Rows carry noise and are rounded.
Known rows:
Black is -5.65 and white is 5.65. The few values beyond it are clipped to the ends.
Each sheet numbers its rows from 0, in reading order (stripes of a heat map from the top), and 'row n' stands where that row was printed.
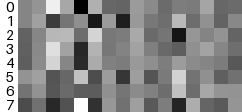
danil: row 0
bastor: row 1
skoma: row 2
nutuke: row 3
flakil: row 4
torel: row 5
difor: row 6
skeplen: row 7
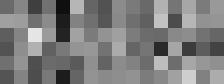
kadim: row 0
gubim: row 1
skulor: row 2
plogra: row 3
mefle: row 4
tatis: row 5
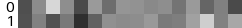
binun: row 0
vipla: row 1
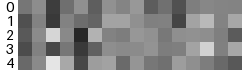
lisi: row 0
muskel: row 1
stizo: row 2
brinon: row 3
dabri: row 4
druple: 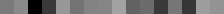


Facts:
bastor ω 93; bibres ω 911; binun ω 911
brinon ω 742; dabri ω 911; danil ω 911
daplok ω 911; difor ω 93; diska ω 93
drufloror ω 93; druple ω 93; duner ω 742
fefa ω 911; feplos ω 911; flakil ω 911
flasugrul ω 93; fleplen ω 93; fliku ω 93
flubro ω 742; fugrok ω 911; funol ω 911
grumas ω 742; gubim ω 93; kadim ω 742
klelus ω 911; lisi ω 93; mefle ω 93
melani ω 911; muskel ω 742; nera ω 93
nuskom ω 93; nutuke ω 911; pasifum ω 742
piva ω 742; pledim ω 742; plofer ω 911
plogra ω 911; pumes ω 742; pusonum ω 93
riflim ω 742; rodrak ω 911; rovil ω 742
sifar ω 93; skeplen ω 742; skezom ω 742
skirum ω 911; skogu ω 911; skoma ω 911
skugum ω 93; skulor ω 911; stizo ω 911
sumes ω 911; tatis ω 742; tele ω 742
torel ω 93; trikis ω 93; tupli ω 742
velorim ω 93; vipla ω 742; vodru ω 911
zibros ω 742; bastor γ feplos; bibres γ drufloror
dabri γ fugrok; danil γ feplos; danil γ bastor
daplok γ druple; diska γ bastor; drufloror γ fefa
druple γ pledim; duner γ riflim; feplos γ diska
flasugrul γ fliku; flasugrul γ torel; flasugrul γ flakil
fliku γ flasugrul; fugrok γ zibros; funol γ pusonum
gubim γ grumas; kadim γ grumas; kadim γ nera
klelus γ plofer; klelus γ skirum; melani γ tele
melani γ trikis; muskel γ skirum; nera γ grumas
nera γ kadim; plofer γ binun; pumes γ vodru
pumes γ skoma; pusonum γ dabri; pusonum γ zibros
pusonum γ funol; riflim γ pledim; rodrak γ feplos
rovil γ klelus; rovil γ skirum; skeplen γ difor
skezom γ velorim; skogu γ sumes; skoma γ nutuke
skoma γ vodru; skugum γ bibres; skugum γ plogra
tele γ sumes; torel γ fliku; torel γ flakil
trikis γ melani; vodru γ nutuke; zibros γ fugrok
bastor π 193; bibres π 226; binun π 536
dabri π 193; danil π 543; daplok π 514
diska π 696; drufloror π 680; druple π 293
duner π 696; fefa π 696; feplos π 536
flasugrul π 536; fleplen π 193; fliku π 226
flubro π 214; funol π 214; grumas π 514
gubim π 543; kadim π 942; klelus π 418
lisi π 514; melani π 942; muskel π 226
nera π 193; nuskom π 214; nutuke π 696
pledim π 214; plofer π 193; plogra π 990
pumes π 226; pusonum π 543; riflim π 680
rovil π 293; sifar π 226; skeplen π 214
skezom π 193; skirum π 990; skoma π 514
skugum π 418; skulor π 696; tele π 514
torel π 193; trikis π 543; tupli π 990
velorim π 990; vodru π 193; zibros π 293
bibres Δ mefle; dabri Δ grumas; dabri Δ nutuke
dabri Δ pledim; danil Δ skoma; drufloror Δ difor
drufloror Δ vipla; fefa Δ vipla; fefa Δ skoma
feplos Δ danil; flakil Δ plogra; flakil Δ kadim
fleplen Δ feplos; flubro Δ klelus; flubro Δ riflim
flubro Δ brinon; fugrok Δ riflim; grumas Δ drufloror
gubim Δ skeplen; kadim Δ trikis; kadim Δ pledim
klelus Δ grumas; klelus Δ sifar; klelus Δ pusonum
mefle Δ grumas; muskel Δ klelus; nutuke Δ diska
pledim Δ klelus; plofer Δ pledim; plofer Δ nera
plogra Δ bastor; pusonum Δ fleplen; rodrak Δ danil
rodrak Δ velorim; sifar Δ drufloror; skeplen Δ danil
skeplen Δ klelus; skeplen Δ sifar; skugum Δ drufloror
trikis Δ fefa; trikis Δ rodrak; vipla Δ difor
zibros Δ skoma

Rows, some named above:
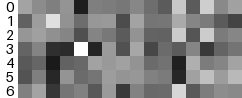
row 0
pusonum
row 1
plofer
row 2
trikis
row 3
nuskom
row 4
zibros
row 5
pumes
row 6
nera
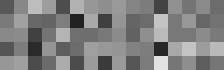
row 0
bibres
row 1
fleplen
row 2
flasugrul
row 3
pumes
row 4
torel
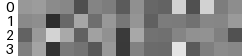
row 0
trikis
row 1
fliku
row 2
vodru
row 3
nera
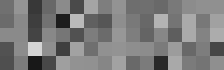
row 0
sifar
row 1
kadim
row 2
diska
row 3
binun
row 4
rovil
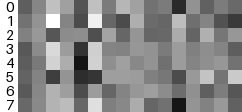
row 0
daplok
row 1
melani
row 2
drufloror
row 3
skogu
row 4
fugrok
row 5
riflim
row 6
feplos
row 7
skoma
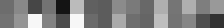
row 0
kadim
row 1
melani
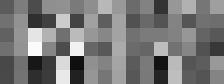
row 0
tele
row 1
velorim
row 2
klelus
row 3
melani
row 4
pledim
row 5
flubro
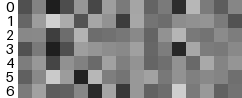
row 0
tupli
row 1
vodru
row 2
flasugrul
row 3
rovil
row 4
skugum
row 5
rodrak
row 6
fleplen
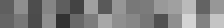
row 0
skezom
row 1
duner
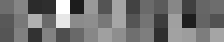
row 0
nuskom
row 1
funol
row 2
grumas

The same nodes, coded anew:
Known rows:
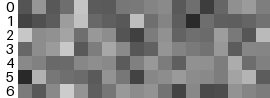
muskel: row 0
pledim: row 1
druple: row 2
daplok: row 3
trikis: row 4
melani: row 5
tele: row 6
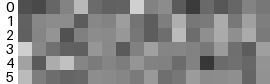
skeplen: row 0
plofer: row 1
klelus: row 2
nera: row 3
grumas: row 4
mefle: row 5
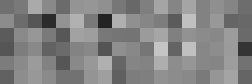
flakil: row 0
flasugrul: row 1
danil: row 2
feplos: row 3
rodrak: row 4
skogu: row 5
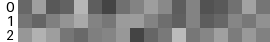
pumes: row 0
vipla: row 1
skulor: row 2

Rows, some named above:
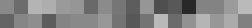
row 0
rovil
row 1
klelus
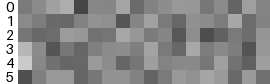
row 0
skoma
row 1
trikis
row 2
tupli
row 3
velorim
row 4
nera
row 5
dabri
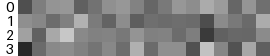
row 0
dabri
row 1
duner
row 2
grumas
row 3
funol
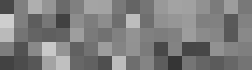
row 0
fugrok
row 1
bastor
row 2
torel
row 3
tele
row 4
pledim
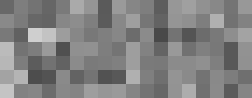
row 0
pusonum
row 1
trikis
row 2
zibros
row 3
lisi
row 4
fleplen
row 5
sifar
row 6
drufloror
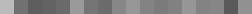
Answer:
torel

